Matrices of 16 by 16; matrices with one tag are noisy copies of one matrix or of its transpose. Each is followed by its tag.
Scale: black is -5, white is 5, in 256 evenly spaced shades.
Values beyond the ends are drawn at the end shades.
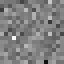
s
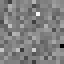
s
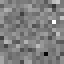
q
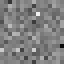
s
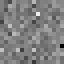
s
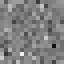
q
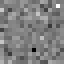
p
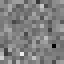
q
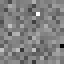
s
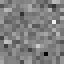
q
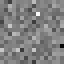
s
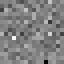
s
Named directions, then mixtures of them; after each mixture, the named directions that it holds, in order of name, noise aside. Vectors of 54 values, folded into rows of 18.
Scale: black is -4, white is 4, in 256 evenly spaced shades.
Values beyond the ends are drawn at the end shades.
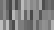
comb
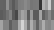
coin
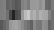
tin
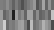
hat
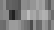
tin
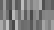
comb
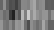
comb, hat, tin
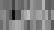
hat, tin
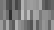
comb, tin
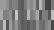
coin, hat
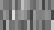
comb, hat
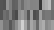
coin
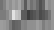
tin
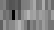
hat, tin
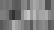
tin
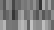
coin, hat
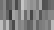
comb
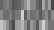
coin, comb, hat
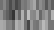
comb, hat, tin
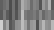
coin, comb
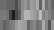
coin, tin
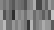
hat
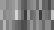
coin, hat, tin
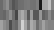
coin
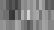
comb, hat, tin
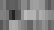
tin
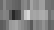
tin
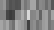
comb, hat, tin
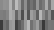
comb, hat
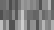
coin, comb
